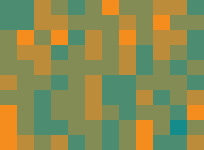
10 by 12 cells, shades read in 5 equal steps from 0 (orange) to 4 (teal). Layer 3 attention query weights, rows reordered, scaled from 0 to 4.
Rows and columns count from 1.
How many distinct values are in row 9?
4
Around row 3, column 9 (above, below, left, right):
2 3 0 1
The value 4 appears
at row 9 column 11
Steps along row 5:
same down up same same same down up down up down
